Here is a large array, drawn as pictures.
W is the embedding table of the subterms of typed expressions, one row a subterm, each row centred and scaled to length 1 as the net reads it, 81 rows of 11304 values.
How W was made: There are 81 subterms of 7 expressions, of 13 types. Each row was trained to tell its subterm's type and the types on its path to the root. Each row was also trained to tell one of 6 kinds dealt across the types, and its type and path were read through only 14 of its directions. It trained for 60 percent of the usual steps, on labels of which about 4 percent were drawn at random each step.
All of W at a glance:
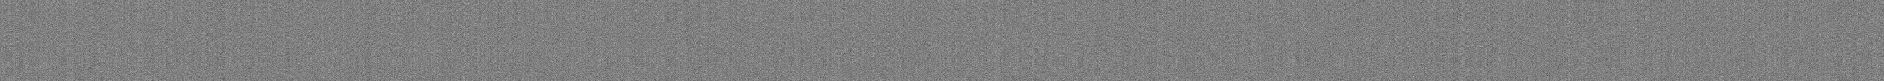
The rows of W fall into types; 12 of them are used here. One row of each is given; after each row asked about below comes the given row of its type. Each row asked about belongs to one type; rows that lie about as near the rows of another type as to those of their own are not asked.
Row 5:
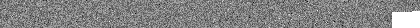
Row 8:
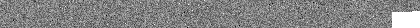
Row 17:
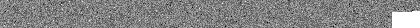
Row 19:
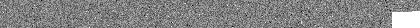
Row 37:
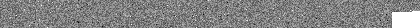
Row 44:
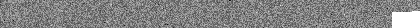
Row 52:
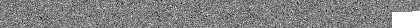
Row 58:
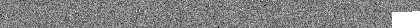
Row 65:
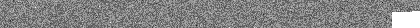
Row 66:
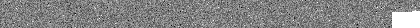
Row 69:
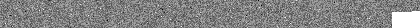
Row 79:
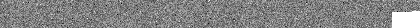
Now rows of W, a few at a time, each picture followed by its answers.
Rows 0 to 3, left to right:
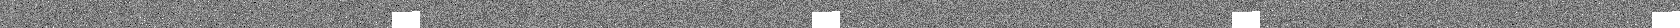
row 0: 79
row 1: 79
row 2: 66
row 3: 19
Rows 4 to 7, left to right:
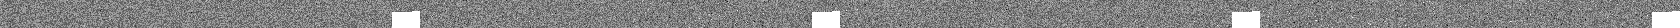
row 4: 37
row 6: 8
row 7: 79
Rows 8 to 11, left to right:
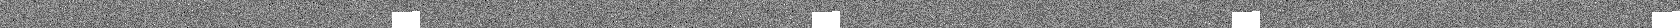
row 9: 37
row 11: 5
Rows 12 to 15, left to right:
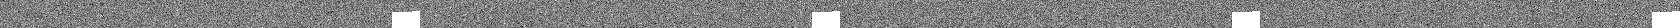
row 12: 19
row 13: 44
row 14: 19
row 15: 58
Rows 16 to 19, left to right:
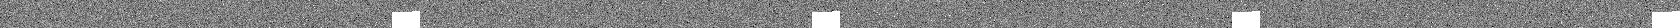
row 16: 66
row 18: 19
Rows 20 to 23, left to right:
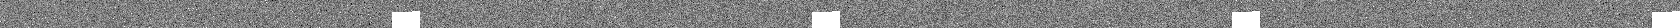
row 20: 8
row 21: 5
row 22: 44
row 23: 37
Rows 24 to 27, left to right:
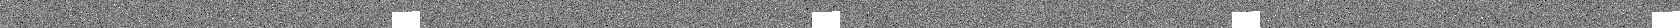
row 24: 79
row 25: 37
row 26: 79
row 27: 8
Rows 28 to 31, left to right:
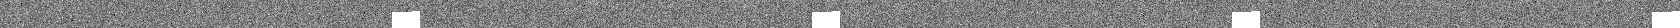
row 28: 44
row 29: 69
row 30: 44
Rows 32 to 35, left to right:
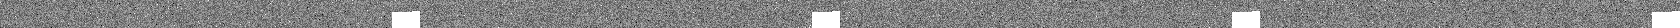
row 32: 58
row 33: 17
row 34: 19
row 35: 69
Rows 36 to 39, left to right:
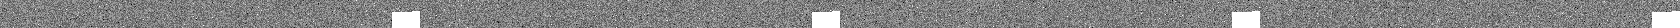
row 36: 37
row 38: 58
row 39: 79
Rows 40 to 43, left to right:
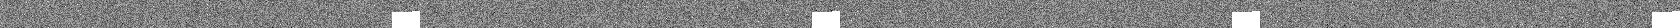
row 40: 8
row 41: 17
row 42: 66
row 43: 5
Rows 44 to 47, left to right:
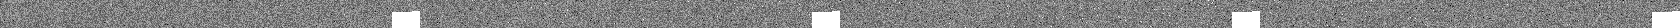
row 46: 58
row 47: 19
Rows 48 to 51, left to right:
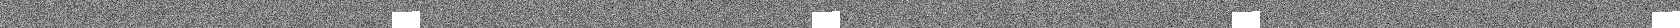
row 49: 79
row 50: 5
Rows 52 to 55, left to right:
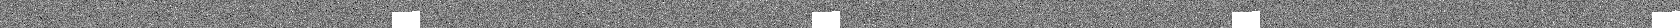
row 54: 69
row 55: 58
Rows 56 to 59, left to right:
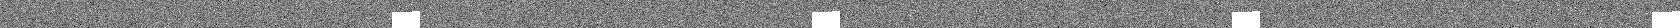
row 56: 37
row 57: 66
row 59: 66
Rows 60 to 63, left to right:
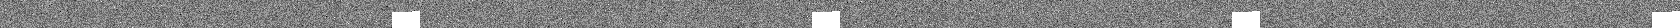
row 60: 66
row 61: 66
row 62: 44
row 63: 37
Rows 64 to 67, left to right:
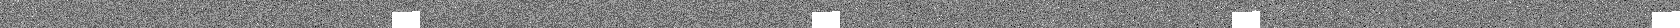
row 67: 79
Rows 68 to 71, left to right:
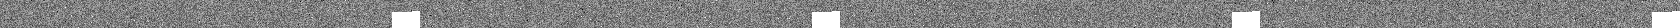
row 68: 58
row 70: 8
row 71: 58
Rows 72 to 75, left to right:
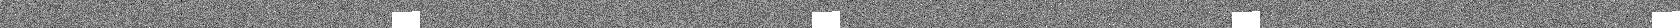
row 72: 65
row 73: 5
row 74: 37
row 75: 5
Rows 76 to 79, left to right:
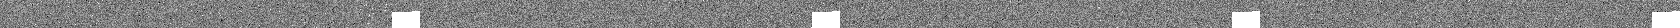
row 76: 65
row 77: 66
